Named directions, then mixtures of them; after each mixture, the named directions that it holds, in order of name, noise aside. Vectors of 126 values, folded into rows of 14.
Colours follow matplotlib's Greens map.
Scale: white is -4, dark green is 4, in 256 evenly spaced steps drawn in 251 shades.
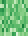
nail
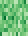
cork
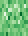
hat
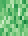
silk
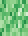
cork, nail, silk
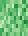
silk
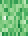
cork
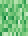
cork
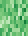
silk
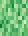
silk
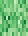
cork, hat, nail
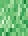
nail, silk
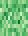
hat, nail
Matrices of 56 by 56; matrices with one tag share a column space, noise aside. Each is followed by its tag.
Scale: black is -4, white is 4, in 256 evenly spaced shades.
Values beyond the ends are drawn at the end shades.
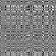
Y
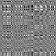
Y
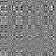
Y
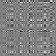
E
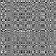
E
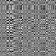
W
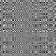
E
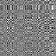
W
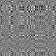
Y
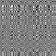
Y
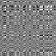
Y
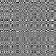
E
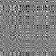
Y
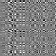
E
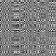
E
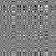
Y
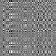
E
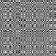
E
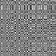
W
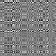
E
